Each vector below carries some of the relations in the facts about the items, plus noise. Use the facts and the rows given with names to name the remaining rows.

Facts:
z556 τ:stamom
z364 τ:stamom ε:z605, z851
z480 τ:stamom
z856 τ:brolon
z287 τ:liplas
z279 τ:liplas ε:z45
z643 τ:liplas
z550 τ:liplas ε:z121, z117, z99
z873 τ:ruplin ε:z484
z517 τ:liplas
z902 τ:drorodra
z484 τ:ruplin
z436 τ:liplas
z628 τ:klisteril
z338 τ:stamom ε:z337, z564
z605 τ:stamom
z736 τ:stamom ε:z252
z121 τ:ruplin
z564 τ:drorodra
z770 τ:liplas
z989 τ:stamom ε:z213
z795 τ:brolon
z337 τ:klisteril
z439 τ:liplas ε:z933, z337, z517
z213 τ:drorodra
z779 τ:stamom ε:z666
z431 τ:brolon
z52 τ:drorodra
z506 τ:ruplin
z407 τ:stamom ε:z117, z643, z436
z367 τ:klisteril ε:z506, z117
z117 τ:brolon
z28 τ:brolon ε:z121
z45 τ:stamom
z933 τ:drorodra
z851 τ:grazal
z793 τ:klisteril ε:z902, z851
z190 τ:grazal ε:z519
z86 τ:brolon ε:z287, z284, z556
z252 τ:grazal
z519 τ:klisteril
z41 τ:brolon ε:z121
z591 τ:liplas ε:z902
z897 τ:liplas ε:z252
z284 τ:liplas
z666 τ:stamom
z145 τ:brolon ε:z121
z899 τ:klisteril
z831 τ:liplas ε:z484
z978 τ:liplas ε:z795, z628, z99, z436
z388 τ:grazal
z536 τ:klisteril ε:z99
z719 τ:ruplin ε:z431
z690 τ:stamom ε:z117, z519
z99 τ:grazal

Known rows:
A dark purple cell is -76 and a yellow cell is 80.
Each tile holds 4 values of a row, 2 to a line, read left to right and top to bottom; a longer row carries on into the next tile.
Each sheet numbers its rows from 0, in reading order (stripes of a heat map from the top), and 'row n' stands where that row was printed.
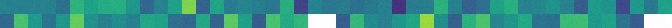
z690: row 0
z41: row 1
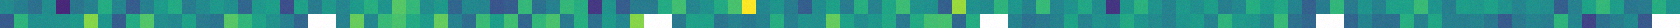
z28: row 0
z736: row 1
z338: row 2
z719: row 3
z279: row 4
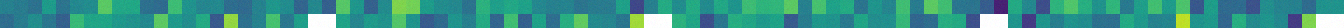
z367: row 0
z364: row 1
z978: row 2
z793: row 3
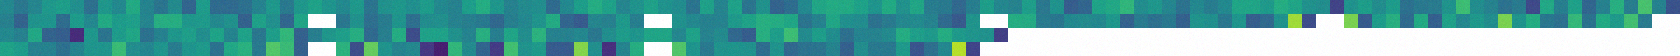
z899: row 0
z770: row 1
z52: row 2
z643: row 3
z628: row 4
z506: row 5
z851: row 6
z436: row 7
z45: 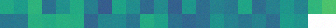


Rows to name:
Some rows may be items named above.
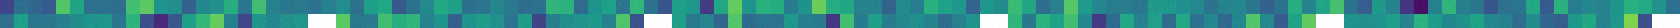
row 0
z831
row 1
z795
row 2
z591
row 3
z605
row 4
z117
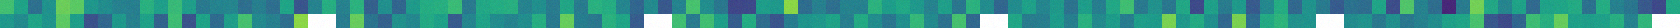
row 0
z364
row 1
z550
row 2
z99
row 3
z536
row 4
z873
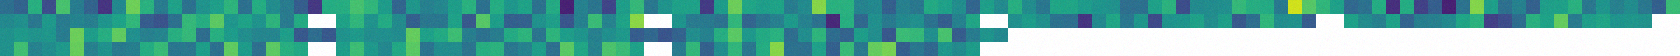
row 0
z873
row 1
z556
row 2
z591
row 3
z517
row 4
z484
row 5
z407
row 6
z407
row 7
z897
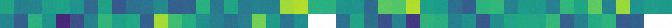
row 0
z337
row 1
z439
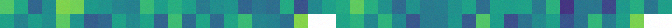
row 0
z364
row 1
z556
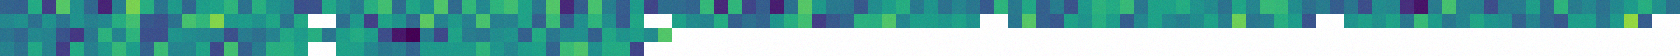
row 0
z873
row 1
z86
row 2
z484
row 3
z550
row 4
z117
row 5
z519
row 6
z121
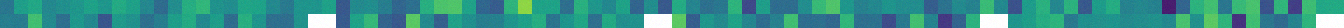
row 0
z388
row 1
z190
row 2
z902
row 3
z252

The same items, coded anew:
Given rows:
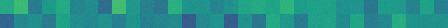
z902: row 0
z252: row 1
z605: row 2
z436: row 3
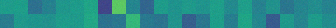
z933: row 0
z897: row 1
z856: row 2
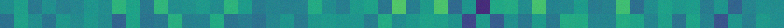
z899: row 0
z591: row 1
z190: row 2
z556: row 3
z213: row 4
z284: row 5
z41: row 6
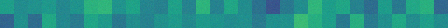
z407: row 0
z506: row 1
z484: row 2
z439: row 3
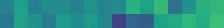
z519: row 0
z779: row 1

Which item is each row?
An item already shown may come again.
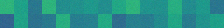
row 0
z591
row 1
z851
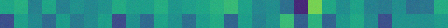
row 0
z793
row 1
z364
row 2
z719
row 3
z86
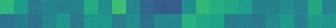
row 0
z190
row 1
z873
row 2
z388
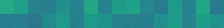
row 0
z388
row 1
z99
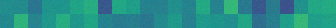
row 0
z517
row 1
z388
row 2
z831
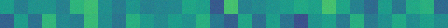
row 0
z338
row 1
z337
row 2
z736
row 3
z439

